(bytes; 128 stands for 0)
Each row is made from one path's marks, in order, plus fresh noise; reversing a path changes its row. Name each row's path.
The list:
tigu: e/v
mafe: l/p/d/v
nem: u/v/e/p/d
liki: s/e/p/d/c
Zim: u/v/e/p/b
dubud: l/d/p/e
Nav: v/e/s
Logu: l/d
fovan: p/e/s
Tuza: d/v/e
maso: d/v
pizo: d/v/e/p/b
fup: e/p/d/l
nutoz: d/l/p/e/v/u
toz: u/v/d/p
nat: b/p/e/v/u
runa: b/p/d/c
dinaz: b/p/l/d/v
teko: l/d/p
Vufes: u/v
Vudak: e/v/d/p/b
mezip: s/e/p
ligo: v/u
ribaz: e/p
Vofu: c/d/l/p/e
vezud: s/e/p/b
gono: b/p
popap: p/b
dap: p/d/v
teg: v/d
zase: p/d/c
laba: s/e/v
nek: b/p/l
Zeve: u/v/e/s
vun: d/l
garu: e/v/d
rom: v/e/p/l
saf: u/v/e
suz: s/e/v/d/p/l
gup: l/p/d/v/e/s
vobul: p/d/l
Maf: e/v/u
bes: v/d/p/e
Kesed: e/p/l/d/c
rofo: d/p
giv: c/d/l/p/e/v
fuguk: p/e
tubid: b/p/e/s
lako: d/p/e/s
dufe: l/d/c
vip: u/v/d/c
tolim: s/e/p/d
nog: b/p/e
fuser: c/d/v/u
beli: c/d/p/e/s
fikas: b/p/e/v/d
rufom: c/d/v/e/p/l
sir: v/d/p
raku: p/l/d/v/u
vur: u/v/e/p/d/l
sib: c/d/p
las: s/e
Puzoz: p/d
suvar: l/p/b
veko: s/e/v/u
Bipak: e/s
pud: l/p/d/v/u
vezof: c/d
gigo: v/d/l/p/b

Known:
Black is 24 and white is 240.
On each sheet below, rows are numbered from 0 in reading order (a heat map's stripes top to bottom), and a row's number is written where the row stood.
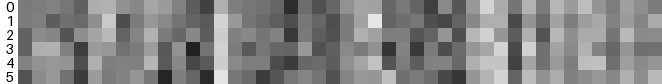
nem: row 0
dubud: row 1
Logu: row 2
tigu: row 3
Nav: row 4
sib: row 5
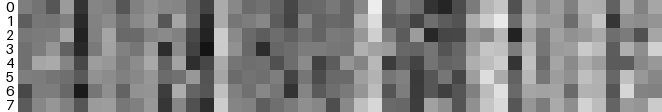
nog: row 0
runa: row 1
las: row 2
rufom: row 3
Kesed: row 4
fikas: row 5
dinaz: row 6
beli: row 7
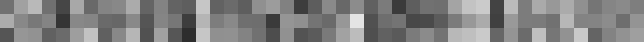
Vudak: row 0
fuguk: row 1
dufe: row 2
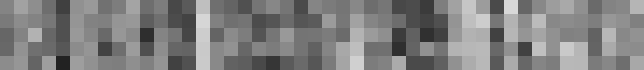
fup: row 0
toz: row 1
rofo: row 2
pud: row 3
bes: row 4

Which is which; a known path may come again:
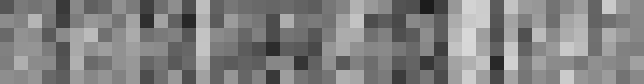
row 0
gono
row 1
zase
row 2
Logu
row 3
teg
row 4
ribaz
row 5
Puzoz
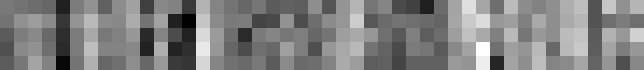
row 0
nek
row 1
vip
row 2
rufom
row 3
giv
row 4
laba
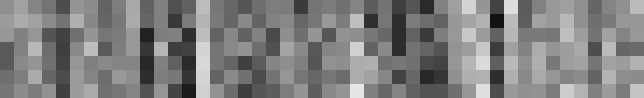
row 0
fup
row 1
Bipak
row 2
vobul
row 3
maso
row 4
sib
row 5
rofo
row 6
Vofu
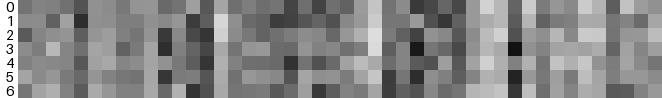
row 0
fikas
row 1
bes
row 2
beli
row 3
lako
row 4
nem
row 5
fovan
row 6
Kesed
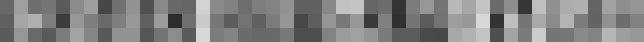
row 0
pud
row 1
tigu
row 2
teko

